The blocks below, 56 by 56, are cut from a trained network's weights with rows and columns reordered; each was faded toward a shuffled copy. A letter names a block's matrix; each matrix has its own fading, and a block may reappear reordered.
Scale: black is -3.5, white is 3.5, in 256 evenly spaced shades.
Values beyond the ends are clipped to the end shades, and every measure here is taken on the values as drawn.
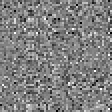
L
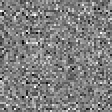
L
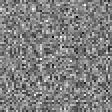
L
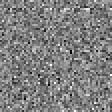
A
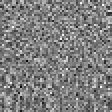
L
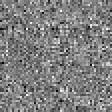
L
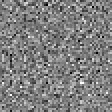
L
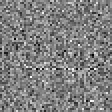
A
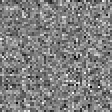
L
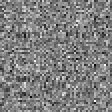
L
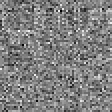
A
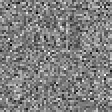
A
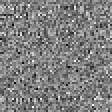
A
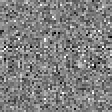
A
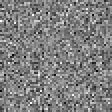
A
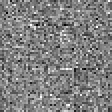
A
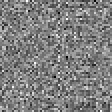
L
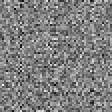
L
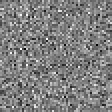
L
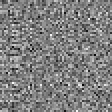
L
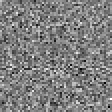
A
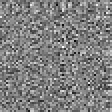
L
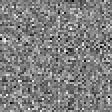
L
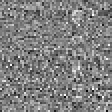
L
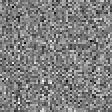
L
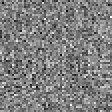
A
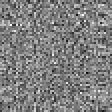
L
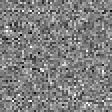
L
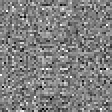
L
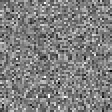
L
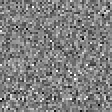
A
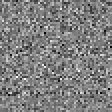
A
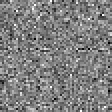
A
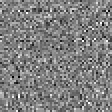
L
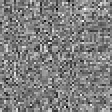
L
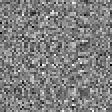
L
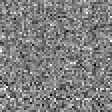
A
